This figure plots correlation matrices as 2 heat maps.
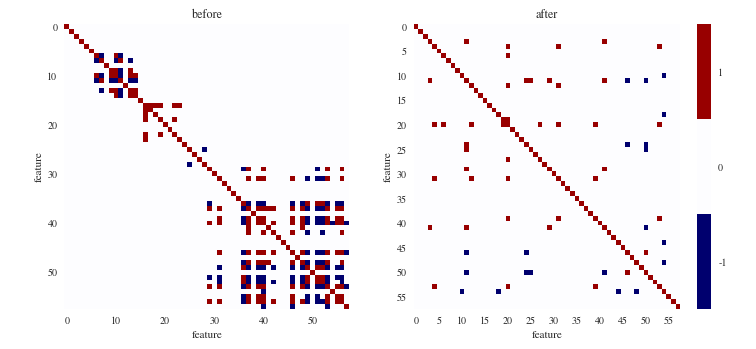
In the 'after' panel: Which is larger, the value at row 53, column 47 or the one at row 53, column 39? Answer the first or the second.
the second
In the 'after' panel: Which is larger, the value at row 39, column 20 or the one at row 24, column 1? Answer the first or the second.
the first
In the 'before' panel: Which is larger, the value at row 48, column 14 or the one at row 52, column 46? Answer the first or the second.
the first
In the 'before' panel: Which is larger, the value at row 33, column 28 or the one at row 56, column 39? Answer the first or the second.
the second
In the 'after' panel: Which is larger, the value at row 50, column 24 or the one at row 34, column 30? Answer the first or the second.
the second
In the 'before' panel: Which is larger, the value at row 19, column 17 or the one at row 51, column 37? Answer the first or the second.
the first
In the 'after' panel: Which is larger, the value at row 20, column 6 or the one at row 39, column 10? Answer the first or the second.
the first
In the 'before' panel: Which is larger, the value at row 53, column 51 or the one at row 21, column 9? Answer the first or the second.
the second
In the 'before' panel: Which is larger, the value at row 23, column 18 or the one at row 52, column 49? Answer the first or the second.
the second
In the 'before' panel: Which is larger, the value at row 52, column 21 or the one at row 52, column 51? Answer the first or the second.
the second
